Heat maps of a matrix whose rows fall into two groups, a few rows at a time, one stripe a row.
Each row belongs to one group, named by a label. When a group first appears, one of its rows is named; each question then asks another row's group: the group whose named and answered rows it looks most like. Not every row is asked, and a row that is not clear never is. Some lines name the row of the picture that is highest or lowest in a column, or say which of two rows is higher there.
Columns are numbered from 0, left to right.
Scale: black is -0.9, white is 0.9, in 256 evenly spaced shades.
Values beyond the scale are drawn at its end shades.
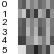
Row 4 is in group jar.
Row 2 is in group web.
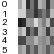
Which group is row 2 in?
jar
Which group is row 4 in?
jar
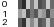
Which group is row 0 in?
web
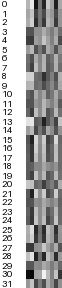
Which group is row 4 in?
jar
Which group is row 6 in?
web
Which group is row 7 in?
web
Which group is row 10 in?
web
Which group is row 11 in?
jar
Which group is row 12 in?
web
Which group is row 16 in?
web
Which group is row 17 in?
web
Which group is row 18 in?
jar
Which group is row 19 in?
web
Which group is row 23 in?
web
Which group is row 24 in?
web
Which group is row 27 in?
jar
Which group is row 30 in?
jar
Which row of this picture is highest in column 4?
30
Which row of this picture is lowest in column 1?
30
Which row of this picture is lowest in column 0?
30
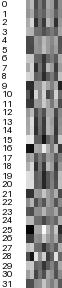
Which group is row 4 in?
jar
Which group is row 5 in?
jar
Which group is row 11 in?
jar
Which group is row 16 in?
jar
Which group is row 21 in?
jar
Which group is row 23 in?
jar
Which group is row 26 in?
jar
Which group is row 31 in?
jar
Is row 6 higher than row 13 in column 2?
Yes
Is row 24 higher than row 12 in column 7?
Yes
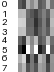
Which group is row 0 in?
web
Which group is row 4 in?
web
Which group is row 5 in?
web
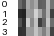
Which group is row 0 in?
web
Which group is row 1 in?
jar
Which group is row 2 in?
web
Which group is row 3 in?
jar
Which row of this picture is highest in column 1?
0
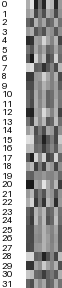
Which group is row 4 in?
jar
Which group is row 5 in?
web
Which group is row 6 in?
web
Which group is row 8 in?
jar
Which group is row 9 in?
jar
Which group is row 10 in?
web
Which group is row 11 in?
web
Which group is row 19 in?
jar
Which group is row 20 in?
jar
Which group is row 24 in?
web
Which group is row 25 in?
jar
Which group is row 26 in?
jar
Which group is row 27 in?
jar
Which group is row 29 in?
jar
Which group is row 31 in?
web
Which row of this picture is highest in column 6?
0
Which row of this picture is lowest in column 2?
0
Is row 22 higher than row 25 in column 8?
Yes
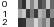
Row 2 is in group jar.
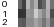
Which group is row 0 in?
web
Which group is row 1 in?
jar
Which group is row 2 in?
jar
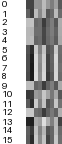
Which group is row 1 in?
web
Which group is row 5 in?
web
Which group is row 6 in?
web
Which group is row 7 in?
web
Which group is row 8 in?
web
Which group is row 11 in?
web
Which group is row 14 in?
web
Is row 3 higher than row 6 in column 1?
Yes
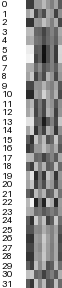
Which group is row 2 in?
jar
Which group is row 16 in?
jar
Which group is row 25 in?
jar
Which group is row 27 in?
jar
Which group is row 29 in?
web
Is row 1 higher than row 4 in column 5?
Yes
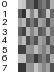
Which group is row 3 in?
web
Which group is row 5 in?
jar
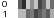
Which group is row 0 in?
web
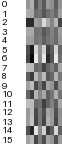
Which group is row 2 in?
jar
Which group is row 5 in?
web
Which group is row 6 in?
web
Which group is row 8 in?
web
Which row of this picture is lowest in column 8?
2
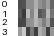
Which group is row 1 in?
web
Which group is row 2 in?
jar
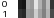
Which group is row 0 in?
jar
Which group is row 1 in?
jar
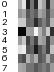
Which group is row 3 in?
jar
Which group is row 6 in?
web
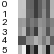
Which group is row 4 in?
jar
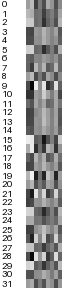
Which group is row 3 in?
jar
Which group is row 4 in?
jar
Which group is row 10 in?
jar
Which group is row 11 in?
web
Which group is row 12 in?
jar
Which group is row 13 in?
jar
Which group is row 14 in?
jar
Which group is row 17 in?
web
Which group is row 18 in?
jar
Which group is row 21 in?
web
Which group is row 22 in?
jar
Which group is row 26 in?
web
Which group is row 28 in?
web
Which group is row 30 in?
jar
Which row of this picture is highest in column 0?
15
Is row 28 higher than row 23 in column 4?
Yes
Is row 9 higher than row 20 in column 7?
Yes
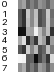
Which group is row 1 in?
web
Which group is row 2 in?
web
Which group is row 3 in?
jar
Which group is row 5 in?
web
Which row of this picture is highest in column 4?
3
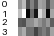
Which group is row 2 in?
jar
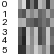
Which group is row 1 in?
web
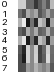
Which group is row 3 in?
web
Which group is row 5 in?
web
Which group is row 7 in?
jar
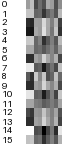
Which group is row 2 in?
jar
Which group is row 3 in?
jar
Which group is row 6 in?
jar
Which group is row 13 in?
jar
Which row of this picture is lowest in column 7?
14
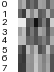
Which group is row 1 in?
web
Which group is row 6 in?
jar
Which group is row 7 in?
jar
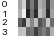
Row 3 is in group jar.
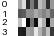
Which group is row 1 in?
jar
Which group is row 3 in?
jar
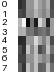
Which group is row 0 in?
jar
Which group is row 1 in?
jar
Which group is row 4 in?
jar
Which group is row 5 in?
web
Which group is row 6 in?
jar
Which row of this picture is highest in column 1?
2
